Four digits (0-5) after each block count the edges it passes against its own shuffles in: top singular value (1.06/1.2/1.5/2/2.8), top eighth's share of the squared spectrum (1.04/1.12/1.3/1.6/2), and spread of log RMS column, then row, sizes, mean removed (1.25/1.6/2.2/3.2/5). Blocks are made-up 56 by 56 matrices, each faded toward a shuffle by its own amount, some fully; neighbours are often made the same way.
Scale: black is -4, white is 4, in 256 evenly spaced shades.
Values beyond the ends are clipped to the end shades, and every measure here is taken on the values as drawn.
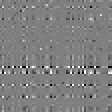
5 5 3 3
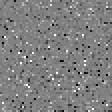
1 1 0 0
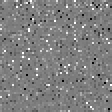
1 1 0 0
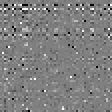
4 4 2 2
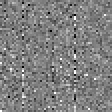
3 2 2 0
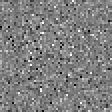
1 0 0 0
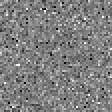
0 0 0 0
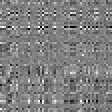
5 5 3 3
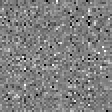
3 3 1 1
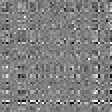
5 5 3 3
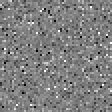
1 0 0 0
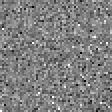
0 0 0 0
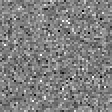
0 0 0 0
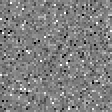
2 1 0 0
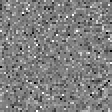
2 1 0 0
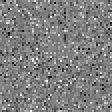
0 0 0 0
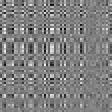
5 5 4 4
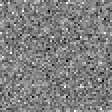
0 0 0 0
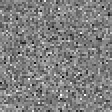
1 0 0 0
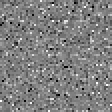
2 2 0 0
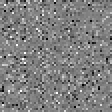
3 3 1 0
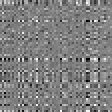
5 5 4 4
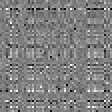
5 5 3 3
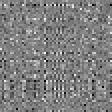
5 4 3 3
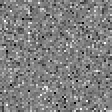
1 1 0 0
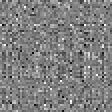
4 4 2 2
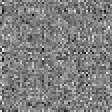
4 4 2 2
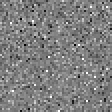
0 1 0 0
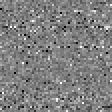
1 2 0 2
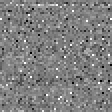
2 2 0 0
